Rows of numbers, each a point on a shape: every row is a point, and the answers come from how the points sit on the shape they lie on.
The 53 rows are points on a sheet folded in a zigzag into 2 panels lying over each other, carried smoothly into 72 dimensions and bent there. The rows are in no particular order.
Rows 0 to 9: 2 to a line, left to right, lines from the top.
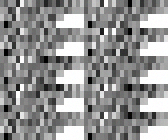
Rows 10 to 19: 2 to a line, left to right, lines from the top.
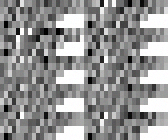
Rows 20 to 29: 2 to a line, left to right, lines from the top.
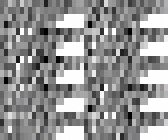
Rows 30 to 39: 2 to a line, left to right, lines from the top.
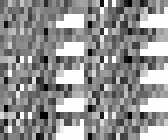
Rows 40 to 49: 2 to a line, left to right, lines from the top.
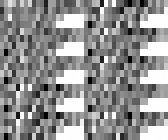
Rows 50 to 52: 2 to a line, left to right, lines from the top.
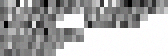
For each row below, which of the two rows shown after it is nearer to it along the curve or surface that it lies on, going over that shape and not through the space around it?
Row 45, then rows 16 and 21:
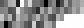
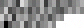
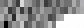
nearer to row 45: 16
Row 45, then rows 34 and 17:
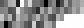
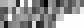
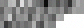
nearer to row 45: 34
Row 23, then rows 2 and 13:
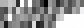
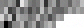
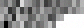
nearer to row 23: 2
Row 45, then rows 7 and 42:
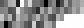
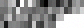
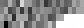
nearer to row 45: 7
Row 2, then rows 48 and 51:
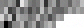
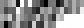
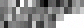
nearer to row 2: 48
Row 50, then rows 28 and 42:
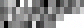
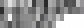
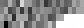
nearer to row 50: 28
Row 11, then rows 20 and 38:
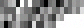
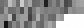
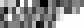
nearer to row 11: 38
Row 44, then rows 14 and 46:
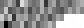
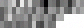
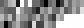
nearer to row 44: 46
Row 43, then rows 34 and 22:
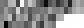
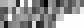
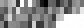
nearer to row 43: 22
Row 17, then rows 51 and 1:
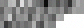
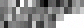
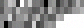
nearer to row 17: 51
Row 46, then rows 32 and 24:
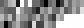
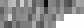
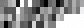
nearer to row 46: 24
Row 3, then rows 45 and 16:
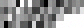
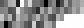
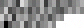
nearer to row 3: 45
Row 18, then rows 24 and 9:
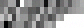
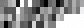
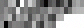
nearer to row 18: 24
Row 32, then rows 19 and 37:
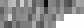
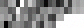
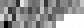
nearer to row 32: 19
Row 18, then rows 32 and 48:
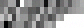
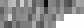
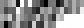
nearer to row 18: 48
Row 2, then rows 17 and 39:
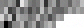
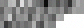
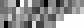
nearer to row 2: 39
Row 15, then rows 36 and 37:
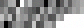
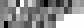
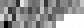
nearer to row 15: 37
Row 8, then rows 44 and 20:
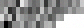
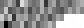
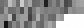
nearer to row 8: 44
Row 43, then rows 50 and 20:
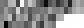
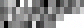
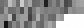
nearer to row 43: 20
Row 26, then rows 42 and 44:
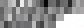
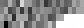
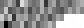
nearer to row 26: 42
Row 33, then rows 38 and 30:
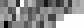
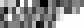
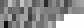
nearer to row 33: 30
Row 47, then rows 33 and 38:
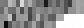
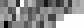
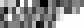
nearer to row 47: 33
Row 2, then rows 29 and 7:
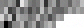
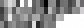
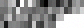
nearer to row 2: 29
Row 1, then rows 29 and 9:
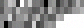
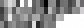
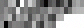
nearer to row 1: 29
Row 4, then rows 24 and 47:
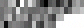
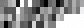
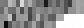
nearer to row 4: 47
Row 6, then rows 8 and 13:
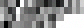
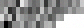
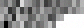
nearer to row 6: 13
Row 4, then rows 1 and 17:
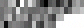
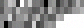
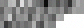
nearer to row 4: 17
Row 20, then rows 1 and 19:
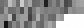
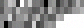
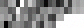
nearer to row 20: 19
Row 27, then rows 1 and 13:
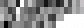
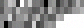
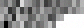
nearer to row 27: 13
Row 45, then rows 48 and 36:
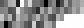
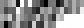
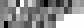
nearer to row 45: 48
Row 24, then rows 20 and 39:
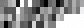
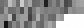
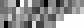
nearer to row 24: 39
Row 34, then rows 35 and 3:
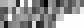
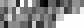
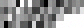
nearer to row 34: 3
